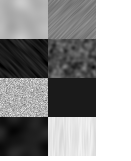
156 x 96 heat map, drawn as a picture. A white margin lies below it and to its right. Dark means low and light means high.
It is made of 4 by 2 panels. Panel 1,1: high, smooth, faint in contrast. Panel 1,2: middling, slanting up to the right, faint in contrast. Panel 2,1: very low, slanting down to the right, faint in contrast. Panel 2,2: low, blotchy. Panel 3,1: high, fine-grained. Panel 3,2: very low, flat. Panel 4,1: very low, smooth, faint in contrast. Panel 4,2: very high, streaked downward, faint in contrast.
